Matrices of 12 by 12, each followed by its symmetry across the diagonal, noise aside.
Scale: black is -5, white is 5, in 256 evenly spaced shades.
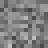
neither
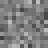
antisymmetric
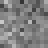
antisymmetric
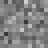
neither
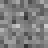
antisymmetric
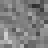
antisymmetric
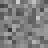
neither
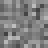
antisymmetric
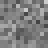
neither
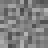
antisymmetric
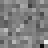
antisymmetric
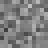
antisymmetric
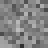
neither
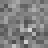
neither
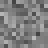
antisymmetric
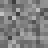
antisymmetric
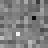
antisymmetric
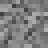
neither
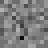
neither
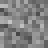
neither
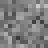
neither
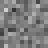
neither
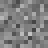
antisymmetric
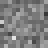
neither
